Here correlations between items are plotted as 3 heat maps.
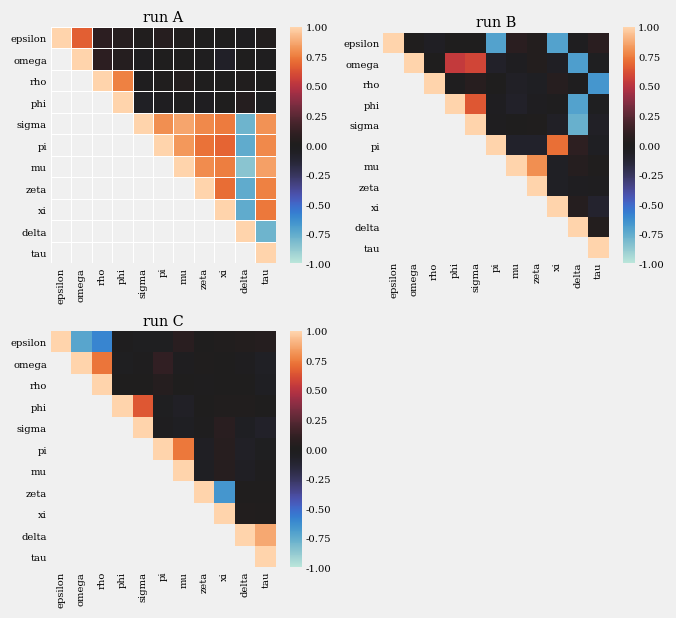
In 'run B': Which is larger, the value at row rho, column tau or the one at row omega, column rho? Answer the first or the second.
the second
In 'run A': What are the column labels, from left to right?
epsilon, omega, rho, phi, sigma, pi, mu, zeta, xi, delta, tau
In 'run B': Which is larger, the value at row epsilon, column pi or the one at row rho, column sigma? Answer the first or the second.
the second
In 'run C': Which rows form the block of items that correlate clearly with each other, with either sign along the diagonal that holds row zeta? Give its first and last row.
zeta to xi
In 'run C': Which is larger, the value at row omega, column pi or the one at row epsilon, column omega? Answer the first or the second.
the first
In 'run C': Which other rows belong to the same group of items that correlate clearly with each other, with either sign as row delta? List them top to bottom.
tau
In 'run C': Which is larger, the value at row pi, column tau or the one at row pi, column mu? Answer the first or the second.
the second
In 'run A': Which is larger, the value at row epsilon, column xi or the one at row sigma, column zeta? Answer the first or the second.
the second
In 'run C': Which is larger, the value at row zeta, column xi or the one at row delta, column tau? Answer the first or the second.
the second
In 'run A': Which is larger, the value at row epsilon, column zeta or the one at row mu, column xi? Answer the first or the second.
the second
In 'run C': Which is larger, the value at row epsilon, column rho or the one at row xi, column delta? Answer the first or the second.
the second
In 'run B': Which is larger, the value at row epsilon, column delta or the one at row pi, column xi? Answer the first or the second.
the second
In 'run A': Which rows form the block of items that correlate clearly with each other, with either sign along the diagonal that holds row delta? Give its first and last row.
sigma to tau
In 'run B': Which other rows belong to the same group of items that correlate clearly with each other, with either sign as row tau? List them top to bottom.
rho
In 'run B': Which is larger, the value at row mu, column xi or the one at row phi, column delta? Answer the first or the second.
the first
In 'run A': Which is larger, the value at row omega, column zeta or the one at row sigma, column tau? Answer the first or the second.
the second
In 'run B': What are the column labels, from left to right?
epsilon, omega, rho, phi, sigma, pi, mu, zeta, xi, delta, tau
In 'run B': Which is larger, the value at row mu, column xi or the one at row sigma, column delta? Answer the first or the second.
the first
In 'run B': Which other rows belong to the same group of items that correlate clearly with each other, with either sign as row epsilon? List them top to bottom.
pi, xi
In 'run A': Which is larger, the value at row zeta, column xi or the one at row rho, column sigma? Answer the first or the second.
the first
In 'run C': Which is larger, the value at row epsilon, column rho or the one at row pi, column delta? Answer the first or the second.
the second
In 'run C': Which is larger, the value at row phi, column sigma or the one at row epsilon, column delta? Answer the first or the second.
the first
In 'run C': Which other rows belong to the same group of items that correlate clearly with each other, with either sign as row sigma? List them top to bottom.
phi
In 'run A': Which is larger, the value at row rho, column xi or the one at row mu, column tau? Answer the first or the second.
the second
